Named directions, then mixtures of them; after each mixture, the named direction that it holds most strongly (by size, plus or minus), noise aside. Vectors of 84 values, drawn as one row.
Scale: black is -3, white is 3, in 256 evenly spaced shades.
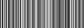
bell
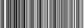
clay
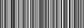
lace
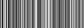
bell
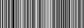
bell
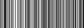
clay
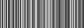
bell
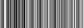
clay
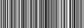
bell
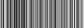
clay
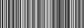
bell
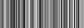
clay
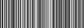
bell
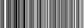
clay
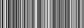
bell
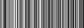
clay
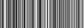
clay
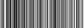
clay
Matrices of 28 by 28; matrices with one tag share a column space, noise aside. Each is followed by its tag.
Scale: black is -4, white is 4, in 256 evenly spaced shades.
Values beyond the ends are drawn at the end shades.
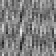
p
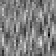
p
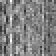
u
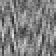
p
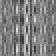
u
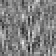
p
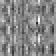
u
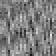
p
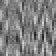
p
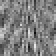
p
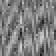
p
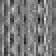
u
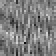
p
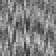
p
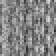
u
